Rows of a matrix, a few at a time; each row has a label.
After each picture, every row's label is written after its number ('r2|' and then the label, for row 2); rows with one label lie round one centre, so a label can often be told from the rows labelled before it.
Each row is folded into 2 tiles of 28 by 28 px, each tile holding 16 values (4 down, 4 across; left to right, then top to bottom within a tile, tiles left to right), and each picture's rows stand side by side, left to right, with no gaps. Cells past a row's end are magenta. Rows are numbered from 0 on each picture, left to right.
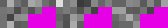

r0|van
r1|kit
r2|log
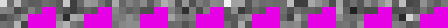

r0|kit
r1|van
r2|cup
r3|cup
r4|kit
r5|van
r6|cup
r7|van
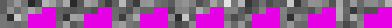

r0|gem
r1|van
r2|van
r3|gem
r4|kit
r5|van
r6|cup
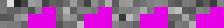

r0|van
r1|log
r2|gem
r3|log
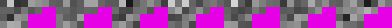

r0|van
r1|van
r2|van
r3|kit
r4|van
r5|van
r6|gem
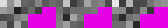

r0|kit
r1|van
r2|kit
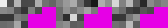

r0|kit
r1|gem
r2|kit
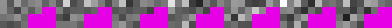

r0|cup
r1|van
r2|van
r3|kit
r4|gem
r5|kit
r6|van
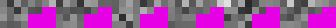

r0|cup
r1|van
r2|gem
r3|cup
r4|kit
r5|van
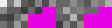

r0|kit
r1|log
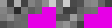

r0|cup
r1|van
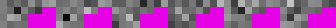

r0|cup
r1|gem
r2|log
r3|log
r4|cup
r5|van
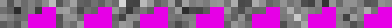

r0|cup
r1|log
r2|van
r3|cup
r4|van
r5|log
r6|gem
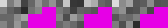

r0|kit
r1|van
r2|kit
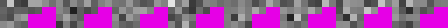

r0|van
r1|cup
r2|gem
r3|kit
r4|gem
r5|gem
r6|gem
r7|cup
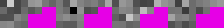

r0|van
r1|cup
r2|gem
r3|cup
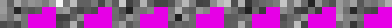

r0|cup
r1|kit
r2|van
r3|gem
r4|kit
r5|kit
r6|cup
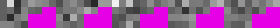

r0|van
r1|gem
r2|kit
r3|cup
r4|cup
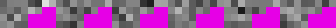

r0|gem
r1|cup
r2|gem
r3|log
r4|cup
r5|log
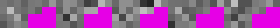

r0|log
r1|gem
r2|gem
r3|log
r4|van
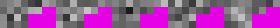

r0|gem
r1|gem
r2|cup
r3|van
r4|log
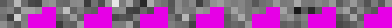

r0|gem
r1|log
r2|kit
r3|gem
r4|log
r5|cup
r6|log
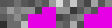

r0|log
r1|kit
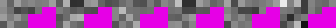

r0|cup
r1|van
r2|log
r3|van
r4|cup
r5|kit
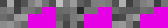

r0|van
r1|kit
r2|van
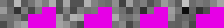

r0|cup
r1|van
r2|cup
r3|cup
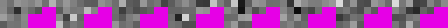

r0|cup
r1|gem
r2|van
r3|gem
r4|van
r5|cup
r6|kit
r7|kit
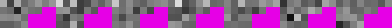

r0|cup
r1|kit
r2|kit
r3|van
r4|cup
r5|gem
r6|log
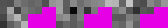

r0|log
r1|cup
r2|kit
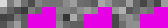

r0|kit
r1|gem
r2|log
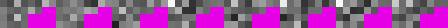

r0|gem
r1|gem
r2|log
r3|kit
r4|van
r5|kit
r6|kit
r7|kit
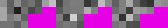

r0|cup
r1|gem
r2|gem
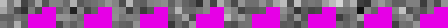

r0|kit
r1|cup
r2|cup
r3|log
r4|cup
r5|cup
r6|kit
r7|log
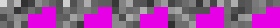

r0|kit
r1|van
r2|gem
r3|log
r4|van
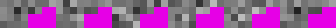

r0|cup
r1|cup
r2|log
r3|gem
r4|gem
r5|cup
